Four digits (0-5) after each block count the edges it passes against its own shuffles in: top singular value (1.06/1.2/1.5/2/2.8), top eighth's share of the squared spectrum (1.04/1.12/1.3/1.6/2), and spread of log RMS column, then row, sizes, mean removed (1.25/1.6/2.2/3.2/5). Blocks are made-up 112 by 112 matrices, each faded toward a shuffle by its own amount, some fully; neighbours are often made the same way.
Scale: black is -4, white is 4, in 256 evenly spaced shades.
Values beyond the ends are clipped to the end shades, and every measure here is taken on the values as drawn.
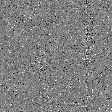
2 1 1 0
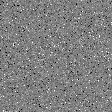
0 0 0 0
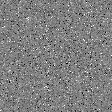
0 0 1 0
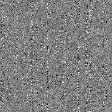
1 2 3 0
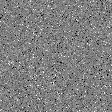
0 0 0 0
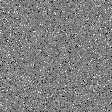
2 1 0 0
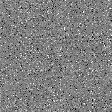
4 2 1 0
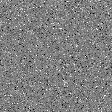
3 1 0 0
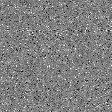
3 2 0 1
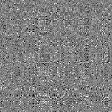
4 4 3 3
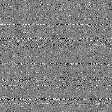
3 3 0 4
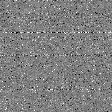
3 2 0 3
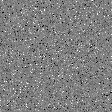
0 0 0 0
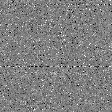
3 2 0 2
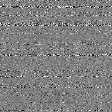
3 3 0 4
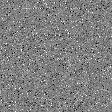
1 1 0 1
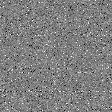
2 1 0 1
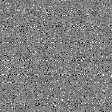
2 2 0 3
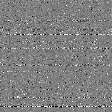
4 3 0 3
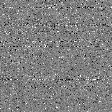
2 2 0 3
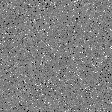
0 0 0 0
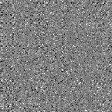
4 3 2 2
